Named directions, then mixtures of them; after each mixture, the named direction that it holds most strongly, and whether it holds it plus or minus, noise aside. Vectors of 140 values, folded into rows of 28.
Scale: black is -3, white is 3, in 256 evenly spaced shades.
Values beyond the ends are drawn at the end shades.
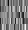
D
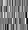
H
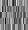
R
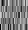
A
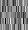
R, plus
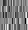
H, minus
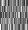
A, minus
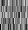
A, plus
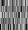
A, plus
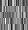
R, minus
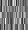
R, minus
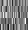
H, plus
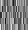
R, plus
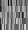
D, plus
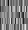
D, plus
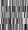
D, minus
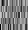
A, plus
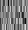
D, plus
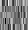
R, plus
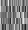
D, minus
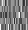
A, minus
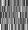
A, minus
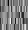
D, plus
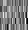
H, plus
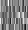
D, minus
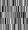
R, plus
